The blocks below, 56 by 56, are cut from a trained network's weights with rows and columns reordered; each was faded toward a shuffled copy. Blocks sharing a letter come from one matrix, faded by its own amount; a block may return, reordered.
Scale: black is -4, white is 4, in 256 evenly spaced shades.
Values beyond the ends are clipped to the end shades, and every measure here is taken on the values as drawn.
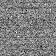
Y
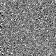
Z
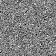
Z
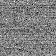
Y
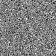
Z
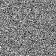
Z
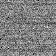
Y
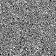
Z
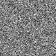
Z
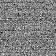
Y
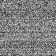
Y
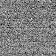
Y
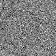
Z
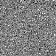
Z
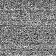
Y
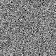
Z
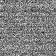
Y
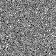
Z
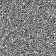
Z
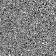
Z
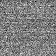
Y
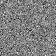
Z
